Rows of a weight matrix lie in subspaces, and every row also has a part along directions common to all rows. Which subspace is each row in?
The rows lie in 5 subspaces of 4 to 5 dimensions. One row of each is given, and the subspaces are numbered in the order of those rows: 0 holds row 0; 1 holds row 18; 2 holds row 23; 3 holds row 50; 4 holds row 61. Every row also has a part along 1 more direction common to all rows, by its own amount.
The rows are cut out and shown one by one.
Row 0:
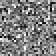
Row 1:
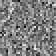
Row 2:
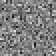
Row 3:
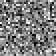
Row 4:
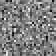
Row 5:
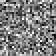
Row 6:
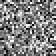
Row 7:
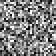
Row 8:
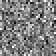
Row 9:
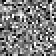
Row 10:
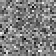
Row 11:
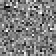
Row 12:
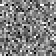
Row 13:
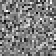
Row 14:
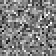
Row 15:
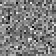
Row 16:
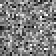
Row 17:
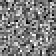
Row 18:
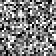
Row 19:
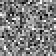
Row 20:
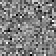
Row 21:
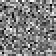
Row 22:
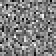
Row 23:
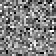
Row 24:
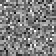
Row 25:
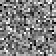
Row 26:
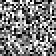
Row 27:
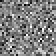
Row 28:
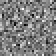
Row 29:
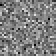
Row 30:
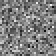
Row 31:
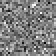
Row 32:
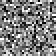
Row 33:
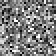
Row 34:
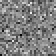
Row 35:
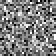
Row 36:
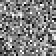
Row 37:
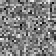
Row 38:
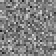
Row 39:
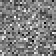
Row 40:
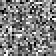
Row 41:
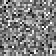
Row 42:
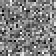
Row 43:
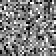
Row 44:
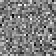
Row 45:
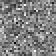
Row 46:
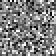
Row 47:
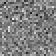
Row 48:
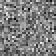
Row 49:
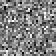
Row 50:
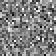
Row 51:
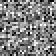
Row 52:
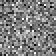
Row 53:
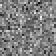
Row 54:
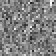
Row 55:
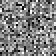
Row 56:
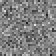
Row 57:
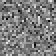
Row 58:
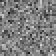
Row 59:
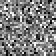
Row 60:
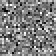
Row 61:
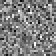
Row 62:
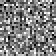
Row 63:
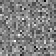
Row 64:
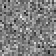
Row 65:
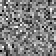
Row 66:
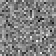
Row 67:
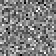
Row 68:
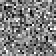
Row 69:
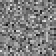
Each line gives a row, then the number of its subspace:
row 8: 4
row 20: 3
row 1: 0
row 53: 3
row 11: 1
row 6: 0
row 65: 3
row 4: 1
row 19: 3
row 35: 0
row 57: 4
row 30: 2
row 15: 2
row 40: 1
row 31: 0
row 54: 4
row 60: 0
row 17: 1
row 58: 3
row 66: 3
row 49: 3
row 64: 4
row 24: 2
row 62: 2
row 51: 1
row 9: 4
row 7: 1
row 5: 2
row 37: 0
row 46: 1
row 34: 3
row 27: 4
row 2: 4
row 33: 2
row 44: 4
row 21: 2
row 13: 0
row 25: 2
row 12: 2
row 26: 1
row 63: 0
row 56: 3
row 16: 3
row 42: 0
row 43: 4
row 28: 4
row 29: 0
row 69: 1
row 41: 3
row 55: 0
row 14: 3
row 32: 0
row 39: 1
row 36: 4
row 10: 1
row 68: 1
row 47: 3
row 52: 2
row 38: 1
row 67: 2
